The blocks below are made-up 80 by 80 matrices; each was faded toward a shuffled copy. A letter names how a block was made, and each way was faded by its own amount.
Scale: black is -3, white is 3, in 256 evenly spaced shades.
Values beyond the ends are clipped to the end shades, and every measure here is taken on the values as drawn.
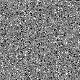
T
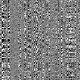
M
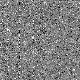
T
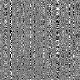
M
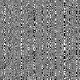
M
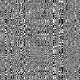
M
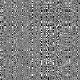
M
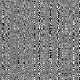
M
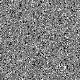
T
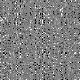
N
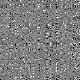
N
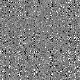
N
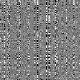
M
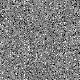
T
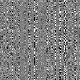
M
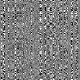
M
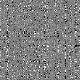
N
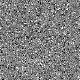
T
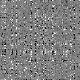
N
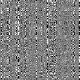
M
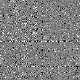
N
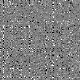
N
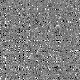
N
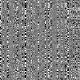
M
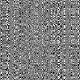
M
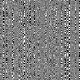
M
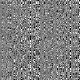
M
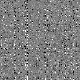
N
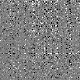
N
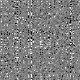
N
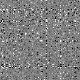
N
